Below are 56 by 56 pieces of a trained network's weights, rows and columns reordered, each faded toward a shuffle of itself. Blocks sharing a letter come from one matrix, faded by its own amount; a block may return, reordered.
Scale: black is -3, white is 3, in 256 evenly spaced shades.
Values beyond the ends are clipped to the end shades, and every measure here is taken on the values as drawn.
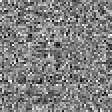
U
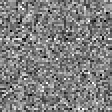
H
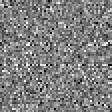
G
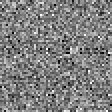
H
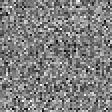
U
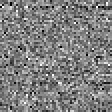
G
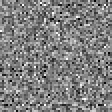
H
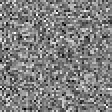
U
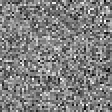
U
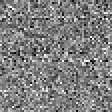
G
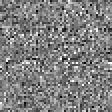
G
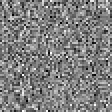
U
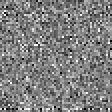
G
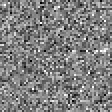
H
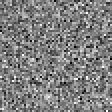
H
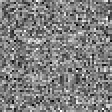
U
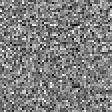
H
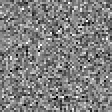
H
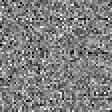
G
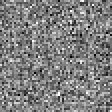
U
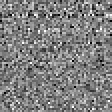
G
